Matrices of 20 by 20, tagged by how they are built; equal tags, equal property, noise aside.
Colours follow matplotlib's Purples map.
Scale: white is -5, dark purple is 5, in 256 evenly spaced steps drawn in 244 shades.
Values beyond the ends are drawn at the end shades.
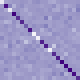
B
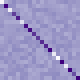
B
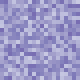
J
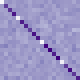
B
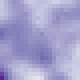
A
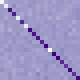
B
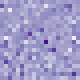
J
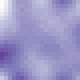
A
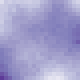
A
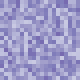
J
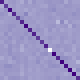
B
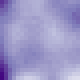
A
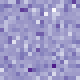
J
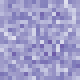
J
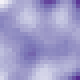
A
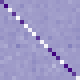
B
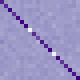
B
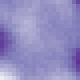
A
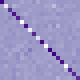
B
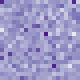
J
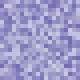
J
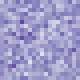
J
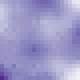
A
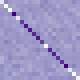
B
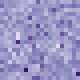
J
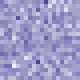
J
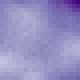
A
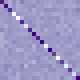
B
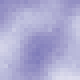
A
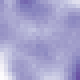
A
